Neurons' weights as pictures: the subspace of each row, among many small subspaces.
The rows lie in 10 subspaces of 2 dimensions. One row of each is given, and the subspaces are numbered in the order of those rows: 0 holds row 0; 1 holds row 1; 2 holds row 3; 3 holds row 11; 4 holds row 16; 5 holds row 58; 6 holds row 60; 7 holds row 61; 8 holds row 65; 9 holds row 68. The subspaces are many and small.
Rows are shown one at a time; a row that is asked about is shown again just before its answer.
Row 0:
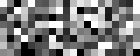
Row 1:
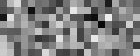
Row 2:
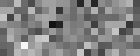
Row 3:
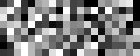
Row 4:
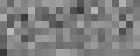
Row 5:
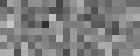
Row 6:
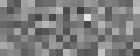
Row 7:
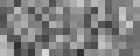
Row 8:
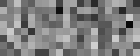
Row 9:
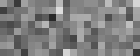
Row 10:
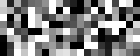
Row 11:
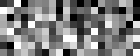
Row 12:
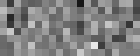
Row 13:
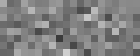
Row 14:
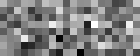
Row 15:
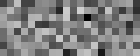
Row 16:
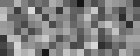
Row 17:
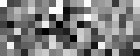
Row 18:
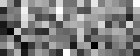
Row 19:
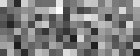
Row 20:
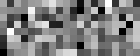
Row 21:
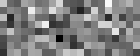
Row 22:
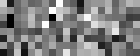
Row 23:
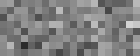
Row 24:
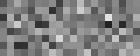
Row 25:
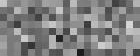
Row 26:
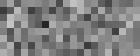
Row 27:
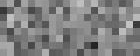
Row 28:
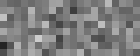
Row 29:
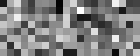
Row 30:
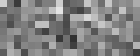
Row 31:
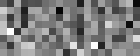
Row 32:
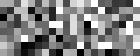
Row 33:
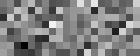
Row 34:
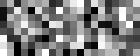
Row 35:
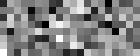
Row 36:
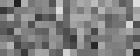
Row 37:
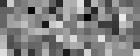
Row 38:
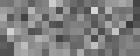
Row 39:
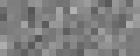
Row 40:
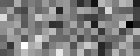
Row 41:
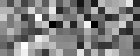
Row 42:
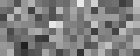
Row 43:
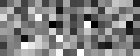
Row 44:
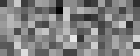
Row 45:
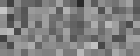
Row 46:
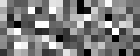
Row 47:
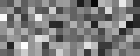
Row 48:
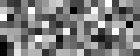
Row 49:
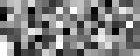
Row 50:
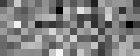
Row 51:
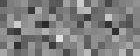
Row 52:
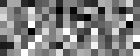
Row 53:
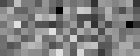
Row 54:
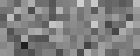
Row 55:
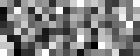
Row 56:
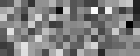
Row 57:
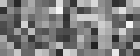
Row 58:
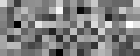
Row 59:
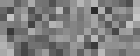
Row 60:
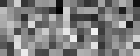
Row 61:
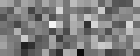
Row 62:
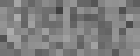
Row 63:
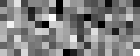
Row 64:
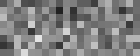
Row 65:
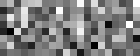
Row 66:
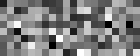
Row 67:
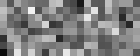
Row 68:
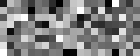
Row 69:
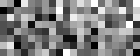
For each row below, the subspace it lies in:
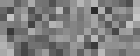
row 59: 2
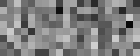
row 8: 9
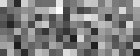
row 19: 6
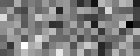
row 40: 5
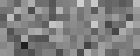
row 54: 0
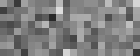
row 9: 3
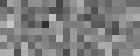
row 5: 8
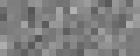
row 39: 1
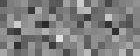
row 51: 0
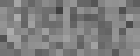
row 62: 9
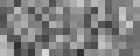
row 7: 4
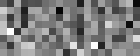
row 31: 8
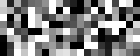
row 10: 6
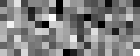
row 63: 3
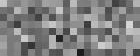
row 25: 7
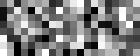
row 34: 4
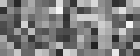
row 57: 9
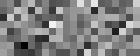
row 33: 0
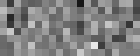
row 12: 8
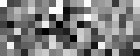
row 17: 4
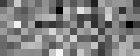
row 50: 5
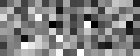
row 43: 7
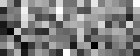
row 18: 8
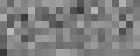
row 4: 9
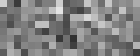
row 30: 6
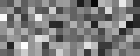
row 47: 5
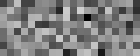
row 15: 2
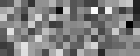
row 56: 2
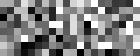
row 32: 7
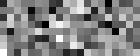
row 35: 6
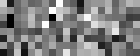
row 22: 8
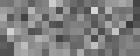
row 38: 2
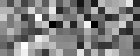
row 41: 7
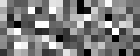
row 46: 0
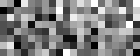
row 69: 3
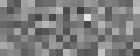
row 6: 2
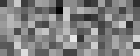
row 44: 6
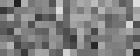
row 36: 3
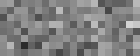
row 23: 5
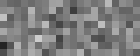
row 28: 1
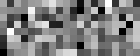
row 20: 9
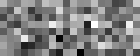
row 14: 7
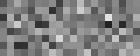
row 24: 5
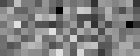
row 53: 5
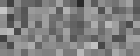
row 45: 8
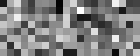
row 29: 9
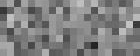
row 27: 3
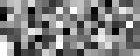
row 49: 1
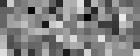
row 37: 4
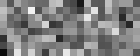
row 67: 4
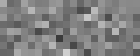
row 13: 2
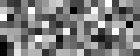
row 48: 1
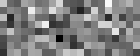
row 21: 6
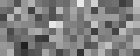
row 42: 0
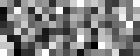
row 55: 4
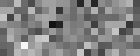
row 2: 0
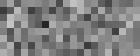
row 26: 3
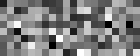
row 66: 7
